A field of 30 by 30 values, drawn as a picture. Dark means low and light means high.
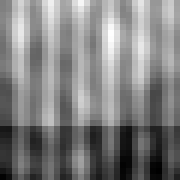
Stripes running up and down repeat 6 times from left to right. No lone cell stands out from its neighbours. The field climbs toward the top. The top part is higher, up to a seam about 70% of the way down.
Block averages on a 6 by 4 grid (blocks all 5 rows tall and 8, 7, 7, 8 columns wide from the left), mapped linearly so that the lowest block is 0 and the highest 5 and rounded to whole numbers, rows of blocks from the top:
4 5 4 5 / 4 4 5 4 / 3 4 4 4 / 3 4 3 2 / 1 2 1 1 / 1 2 0 0
